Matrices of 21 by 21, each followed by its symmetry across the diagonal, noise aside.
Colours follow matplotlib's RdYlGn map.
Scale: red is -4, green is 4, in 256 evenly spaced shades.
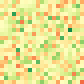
symmetric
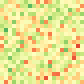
symmetric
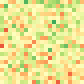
neither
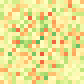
symmetric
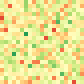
neither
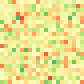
neither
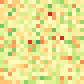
neither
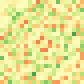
symmetric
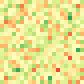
symmetric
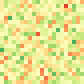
neither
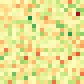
neither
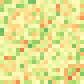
symmetric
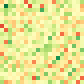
symmetric
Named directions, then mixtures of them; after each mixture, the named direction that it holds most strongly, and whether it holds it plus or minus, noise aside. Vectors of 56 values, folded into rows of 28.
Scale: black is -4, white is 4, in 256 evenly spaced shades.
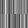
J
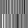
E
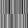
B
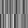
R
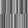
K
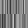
E, minus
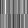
J, plus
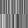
E, plus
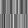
K, plus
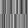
K, plus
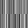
J, plus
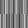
R, minus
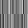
B, minus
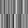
R, minus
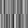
R, minus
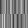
K, minus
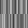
K, minus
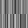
J, minus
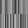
K, minus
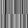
J, minus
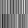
E, minus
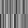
R, plus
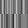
R, minus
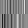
E, minus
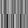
R, minus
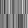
B, minus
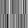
B, minus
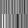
E, plus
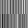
E, minus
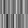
R, minus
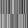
B, plus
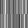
J, plus
